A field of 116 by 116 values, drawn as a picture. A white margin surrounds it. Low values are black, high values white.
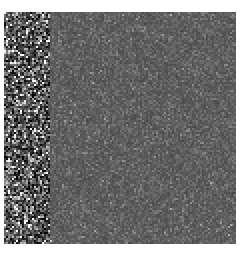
Seam: vertical, 20% of the way across, the right part calmer. Grain: fine. Mirror symmetry: none. Stripes: none. Histogram: skewed, a long tail of high values. Slope: none.
